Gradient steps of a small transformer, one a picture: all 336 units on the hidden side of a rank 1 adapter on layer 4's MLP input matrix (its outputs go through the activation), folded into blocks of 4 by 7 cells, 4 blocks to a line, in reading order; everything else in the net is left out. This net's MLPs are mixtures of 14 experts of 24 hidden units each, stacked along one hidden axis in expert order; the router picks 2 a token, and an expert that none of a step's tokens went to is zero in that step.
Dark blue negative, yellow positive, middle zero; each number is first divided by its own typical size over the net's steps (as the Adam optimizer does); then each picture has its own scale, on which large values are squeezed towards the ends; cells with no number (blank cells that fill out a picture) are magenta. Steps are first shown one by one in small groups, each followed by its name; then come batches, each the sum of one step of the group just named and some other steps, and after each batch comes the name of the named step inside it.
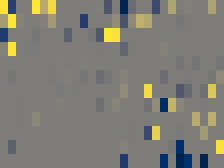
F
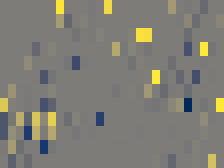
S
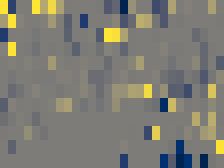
F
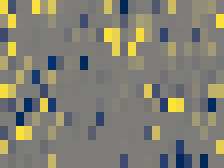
F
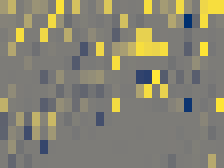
S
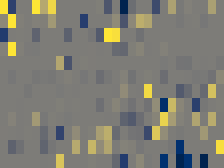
F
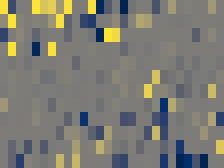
F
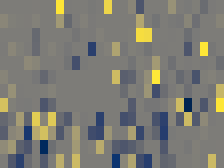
S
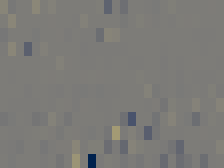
F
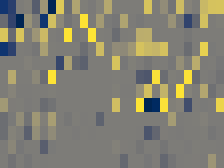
S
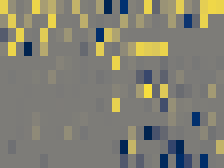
F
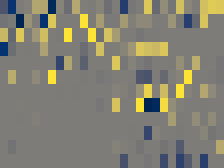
F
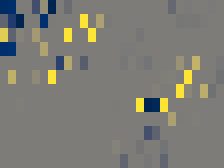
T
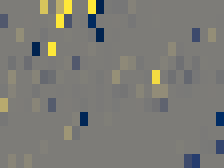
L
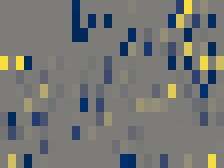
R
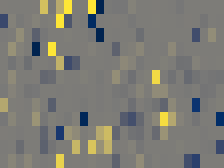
L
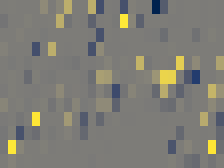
L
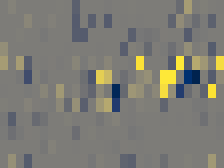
R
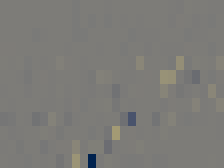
R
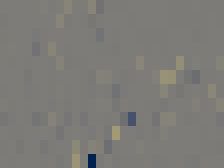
L
